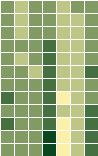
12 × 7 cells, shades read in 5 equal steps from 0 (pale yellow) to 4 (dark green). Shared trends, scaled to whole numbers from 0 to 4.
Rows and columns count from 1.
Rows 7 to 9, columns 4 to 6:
3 1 1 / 3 0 1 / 3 1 1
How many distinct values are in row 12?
5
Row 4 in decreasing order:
3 2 2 2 2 1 1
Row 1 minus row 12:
0 -1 0 -2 1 1 -1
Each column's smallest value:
2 1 1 2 0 1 2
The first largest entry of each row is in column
1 1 1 4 4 4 4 1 4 1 4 4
